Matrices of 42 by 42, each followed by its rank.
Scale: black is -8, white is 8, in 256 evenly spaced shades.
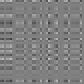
one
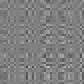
two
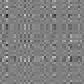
two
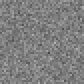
full rank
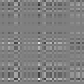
one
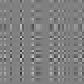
one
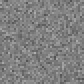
full rank
